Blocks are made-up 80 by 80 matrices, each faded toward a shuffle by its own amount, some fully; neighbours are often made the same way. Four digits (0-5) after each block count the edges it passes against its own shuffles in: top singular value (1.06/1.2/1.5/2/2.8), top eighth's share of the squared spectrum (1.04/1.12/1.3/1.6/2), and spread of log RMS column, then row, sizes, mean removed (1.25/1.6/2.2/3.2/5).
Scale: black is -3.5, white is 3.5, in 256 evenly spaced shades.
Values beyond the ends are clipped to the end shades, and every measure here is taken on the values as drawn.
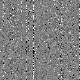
3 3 3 0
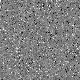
0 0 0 0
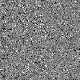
3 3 1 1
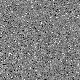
2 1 0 0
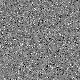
1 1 0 0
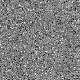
3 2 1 0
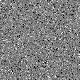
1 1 0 0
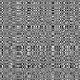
5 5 4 4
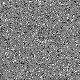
2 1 0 0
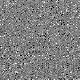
4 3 1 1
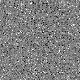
3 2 1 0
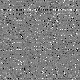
4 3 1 2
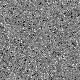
0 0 0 0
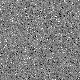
0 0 0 0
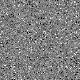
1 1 2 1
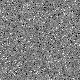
0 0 0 0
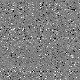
3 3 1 2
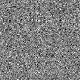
3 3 1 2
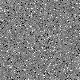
0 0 0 0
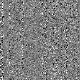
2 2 3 0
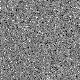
0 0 0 0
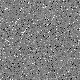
0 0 0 0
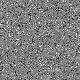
2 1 0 0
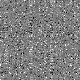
4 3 1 1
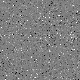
2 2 1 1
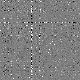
3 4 2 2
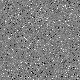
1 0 0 0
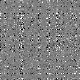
2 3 3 3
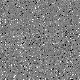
1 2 1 1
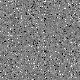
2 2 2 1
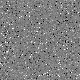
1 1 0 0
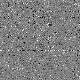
2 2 1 2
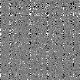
2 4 3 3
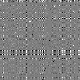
5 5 3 3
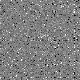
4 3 1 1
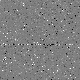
3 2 0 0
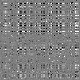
5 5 3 3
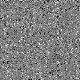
3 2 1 1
